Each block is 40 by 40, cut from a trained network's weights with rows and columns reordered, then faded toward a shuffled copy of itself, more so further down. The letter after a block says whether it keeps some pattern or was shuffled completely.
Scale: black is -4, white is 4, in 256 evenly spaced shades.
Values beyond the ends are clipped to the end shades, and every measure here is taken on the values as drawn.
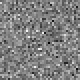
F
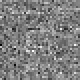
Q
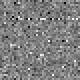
Q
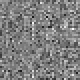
Q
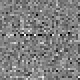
Q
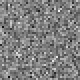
F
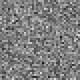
F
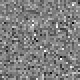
F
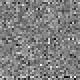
Q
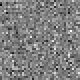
Q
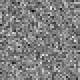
F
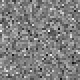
F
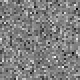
F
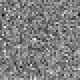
F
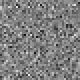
Q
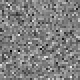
F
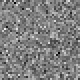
F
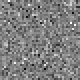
F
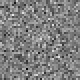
F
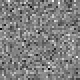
F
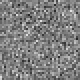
F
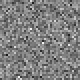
F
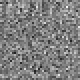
Q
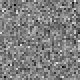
Q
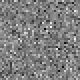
F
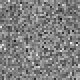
F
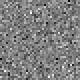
F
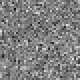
F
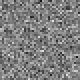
Q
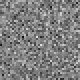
Q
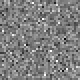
F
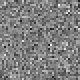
Q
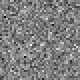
F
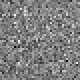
Q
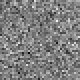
Q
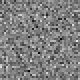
F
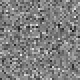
F
